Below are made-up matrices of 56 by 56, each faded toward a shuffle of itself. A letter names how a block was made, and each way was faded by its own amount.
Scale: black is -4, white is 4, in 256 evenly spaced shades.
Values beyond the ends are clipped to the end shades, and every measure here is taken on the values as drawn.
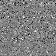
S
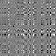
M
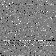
S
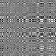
M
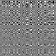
M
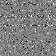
S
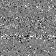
S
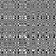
M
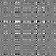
M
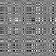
M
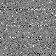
S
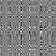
M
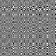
M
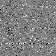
S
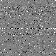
S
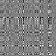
M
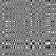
M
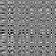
M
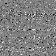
S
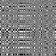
M
